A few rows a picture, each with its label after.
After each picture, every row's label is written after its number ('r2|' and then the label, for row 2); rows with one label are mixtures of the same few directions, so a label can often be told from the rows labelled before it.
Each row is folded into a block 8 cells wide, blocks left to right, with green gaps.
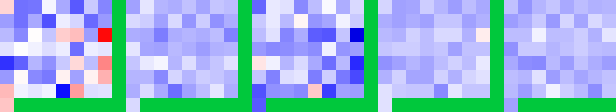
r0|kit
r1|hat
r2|kit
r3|kit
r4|hat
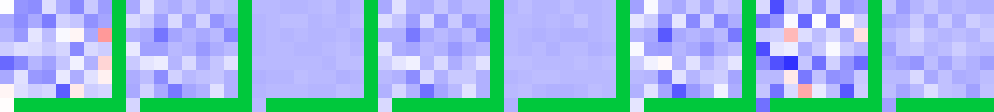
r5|kit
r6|hat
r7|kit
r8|hat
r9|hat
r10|hat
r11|hat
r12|hat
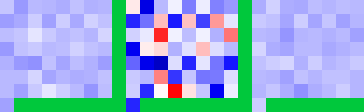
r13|hat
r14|hat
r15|hat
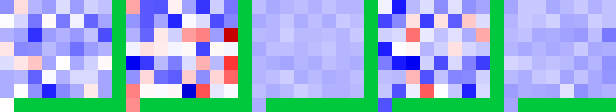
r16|hat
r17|kit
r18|hat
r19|hat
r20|kit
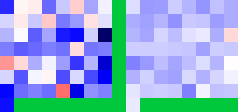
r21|kit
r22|kit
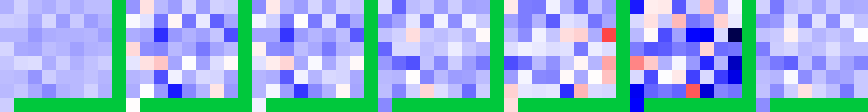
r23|hat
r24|hat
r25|hat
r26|hat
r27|kit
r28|kit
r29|hat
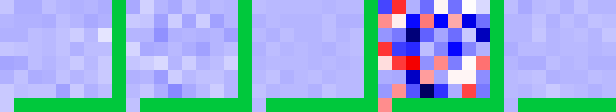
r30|kit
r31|hat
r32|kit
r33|hat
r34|hat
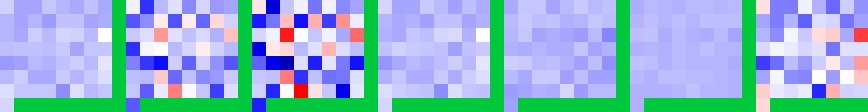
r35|kit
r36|hat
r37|hat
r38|kit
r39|kit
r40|kit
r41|kit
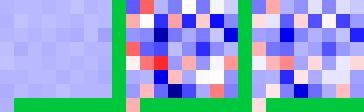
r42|kit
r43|hat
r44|hat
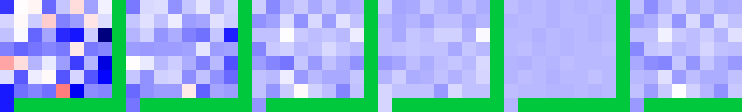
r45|kit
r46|kit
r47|hat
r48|kit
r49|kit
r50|hat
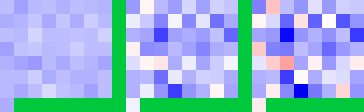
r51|hat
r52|hat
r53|hat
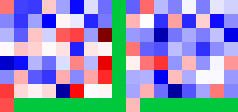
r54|kit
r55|hat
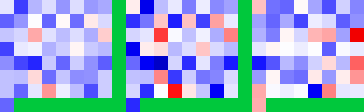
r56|hat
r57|hat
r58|kit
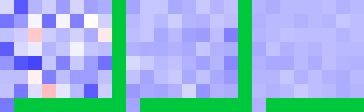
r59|hat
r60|kit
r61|hat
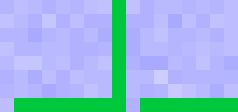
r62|hat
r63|hat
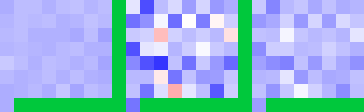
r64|kit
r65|hat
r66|hat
